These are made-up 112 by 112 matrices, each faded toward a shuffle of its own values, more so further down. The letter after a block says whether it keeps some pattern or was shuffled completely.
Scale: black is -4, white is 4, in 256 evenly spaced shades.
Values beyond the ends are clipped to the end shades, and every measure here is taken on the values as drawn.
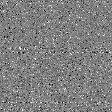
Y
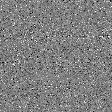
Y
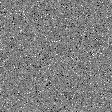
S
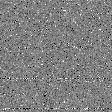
Y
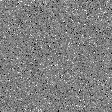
S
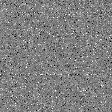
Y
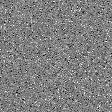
S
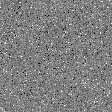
S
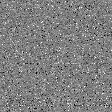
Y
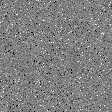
S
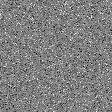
S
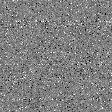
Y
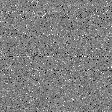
Y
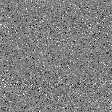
Y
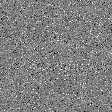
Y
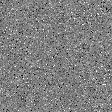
S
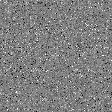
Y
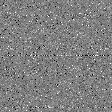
Y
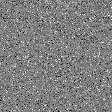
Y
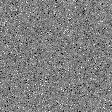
S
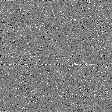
Y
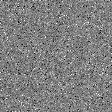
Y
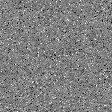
S
